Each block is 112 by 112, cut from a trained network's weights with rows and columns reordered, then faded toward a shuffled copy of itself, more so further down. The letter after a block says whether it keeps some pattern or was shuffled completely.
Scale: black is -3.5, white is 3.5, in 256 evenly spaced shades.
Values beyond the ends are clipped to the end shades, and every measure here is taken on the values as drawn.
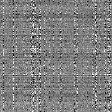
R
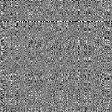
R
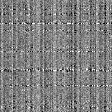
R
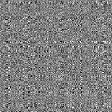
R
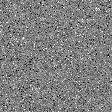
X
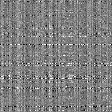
R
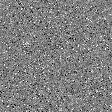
X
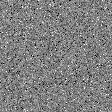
X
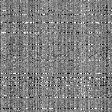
R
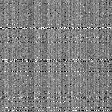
R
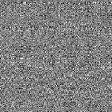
R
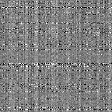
R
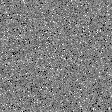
X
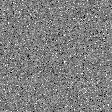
X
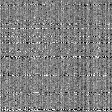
R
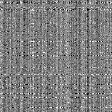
R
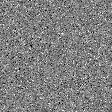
X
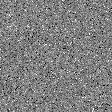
X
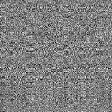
R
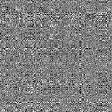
R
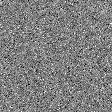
X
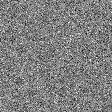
X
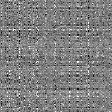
R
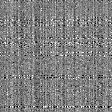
R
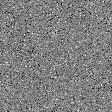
X
